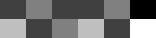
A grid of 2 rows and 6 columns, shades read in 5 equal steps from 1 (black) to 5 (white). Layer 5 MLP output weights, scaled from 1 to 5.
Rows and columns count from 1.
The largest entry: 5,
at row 2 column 6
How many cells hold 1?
1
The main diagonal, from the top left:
2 2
